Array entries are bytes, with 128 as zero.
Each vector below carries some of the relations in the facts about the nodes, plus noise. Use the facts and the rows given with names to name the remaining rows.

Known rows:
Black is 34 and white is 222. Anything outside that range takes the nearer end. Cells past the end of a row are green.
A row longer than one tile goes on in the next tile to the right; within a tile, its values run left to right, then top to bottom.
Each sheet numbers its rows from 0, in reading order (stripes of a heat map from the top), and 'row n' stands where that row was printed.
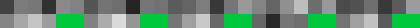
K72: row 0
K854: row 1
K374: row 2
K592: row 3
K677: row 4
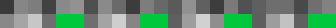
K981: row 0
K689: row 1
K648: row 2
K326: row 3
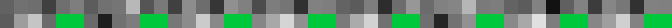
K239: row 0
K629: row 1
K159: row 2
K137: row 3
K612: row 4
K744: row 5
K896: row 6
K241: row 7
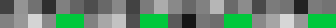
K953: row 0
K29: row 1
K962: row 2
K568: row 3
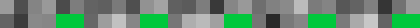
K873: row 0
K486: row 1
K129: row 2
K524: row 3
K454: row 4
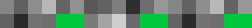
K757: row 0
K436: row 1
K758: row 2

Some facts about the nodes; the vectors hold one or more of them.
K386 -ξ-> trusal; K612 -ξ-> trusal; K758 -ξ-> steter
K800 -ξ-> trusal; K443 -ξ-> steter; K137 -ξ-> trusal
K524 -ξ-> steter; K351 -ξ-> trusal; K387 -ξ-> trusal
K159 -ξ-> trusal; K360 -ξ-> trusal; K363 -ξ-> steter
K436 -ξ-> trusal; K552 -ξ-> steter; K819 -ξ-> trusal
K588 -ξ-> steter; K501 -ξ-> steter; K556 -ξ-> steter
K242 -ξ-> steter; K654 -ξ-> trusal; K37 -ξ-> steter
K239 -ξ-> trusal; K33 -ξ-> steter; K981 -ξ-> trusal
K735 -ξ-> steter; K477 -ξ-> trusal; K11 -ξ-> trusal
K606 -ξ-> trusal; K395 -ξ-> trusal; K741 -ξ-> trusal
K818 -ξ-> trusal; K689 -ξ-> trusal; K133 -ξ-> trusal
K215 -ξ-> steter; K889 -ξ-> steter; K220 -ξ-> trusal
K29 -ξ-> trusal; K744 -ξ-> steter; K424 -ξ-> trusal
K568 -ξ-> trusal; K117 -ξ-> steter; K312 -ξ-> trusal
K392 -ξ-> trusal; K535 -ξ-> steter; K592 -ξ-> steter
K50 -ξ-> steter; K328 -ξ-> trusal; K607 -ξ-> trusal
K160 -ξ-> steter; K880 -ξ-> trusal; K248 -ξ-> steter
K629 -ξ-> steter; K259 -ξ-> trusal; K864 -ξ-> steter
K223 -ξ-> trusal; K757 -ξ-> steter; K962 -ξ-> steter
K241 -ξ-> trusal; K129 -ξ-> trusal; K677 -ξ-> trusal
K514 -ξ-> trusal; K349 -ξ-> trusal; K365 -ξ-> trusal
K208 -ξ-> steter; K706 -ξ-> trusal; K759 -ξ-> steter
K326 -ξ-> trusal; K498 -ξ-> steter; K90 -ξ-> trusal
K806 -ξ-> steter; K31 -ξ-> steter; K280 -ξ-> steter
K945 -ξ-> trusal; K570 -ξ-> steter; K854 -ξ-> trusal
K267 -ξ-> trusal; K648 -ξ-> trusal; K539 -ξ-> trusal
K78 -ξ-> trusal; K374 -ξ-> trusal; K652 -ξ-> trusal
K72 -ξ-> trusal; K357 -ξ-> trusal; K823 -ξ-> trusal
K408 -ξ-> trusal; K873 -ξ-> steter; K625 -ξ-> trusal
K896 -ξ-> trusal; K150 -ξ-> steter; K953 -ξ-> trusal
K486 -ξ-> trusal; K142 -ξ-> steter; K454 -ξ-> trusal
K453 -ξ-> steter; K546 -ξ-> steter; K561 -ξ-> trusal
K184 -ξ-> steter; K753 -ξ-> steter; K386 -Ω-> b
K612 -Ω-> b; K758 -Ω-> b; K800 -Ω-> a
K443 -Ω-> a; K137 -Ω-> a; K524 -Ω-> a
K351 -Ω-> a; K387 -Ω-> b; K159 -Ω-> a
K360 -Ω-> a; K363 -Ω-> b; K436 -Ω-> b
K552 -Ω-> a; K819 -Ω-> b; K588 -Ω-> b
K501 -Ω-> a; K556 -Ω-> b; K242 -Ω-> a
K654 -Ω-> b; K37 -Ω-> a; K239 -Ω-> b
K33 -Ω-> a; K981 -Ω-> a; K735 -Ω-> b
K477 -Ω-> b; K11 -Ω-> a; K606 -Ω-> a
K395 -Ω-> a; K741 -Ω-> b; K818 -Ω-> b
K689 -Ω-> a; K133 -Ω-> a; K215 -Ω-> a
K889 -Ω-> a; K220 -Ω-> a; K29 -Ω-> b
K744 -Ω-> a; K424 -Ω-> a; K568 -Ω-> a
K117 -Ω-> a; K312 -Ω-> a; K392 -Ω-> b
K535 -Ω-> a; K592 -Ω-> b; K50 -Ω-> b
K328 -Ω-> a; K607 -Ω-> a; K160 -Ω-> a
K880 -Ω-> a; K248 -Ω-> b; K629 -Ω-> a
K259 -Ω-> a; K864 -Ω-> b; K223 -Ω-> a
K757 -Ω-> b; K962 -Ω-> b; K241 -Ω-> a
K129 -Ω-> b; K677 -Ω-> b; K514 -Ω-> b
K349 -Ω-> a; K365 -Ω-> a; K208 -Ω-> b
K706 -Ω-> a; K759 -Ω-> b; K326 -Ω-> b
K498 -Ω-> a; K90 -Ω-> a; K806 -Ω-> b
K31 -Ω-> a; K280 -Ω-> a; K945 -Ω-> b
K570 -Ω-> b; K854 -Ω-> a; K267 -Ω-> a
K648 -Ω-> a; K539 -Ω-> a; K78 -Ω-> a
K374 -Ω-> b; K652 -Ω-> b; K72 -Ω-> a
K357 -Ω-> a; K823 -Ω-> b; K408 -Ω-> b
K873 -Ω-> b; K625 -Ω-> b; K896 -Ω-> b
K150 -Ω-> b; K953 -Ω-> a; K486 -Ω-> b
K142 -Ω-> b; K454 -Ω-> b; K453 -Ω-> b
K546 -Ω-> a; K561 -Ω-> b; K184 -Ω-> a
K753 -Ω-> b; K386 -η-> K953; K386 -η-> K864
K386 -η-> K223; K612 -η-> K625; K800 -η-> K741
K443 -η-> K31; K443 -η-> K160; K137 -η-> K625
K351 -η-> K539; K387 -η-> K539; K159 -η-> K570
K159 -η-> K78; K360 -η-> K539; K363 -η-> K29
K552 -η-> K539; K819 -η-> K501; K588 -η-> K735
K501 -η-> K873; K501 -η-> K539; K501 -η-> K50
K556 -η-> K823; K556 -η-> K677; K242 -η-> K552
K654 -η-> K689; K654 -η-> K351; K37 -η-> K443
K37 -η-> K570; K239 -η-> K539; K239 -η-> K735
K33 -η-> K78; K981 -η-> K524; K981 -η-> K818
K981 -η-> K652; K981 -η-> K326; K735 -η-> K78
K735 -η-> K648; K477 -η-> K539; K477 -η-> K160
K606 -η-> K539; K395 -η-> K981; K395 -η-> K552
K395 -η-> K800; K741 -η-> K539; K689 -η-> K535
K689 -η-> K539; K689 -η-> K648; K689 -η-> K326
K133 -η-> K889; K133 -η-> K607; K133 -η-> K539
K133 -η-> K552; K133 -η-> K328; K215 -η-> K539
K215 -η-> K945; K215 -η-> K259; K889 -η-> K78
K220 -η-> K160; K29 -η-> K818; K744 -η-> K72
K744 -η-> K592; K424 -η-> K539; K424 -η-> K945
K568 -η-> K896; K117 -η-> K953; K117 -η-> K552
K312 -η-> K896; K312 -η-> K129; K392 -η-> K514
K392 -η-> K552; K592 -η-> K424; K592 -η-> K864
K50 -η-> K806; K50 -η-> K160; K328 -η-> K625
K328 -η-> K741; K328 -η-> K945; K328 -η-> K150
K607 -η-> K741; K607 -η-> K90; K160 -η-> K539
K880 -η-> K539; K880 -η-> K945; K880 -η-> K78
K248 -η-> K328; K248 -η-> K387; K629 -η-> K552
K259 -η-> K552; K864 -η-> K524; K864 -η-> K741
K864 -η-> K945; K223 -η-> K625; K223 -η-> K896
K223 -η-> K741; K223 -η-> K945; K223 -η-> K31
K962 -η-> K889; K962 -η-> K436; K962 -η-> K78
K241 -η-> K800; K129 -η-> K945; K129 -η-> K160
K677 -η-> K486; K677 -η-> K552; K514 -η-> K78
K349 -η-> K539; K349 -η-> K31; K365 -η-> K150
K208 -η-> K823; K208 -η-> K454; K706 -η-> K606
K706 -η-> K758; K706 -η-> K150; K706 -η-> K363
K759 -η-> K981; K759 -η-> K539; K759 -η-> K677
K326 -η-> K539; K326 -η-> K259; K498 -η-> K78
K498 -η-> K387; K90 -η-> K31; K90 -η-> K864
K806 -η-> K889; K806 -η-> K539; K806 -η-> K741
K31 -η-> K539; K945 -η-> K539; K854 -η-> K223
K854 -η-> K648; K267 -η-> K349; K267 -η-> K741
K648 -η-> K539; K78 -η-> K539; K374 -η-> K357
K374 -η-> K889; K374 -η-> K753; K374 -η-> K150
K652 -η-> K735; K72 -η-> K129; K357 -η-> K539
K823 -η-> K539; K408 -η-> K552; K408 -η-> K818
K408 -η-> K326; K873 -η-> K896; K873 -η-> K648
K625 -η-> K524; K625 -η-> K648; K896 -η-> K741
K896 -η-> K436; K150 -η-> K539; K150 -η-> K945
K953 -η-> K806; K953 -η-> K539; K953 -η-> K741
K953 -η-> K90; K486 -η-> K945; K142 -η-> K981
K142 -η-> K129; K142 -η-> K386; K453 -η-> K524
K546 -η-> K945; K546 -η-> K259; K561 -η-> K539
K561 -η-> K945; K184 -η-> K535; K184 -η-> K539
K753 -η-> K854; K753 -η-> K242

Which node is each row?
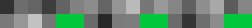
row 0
K259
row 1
K864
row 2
K50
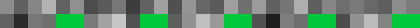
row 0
K588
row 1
K408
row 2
K424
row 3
K735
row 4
K945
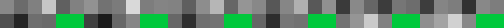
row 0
K759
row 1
K150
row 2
K142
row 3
K753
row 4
K133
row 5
K90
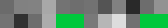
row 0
K443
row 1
K625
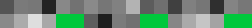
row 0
K223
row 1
K806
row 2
K220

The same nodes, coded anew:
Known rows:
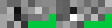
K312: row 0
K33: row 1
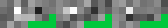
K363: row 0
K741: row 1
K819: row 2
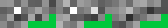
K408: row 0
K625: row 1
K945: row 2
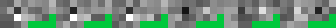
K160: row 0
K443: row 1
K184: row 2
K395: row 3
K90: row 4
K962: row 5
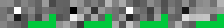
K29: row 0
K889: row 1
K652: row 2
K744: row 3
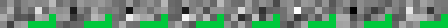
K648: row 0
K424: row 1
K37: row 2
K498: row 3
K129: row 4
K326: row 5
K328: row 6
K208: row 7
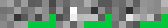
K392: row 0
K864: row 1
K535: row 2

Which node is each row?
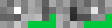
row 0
K873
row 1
K854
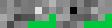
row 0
K689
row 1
K133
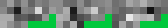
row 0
K137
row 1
K568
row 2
K150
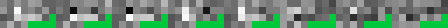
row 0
K592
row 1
K546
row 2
K215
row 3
K806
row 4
K759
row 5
K896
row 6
K514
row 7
K486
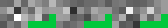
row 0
K31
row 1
K953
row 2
K981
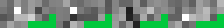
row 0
K142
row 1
K239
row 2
K72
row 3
K524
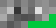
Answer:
K349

